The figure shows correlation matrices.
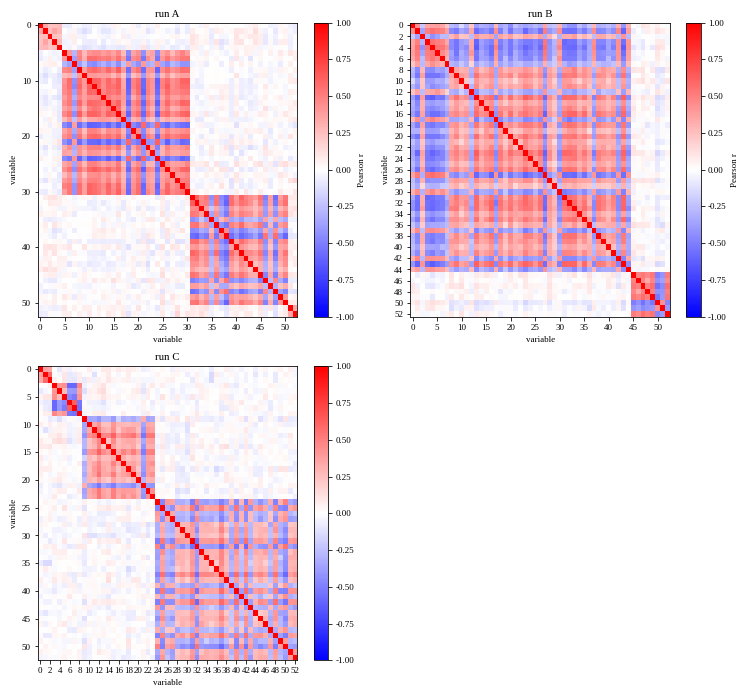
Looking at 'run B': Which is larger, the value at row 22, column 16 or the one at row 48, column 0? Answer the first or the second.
the first
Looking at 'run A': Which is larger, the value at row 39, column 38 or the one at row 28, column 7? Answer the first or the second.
the second
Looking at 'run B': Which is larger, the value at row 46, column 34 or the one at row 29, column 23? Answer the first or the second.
the second
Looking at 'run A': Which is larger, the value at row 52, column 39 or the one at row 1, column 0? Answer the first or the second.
the second
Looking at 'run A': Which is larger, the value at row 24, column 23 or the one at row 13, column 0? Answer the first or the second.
the second
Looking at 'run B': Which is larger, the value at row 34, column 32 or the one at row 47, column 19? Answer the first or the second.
the first
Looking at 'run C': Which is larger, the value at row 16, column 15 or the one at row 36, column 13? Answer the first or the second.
the first
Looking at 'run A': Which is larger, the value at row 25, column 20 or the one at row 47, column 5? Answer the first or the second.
the first
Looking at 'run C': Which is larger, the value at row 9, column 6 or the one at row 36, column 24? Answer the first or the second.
the first
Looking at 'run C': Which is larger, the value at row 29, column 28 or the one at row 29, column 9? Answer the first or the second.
the first
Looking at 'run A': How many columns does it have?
53
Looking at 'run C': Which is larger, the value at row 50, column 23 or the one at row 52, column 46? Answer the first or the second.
the second
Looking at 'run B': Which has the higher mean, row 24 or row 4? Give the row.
24
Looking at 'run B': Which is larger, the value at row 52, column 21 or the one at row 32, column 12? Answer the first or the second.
the first
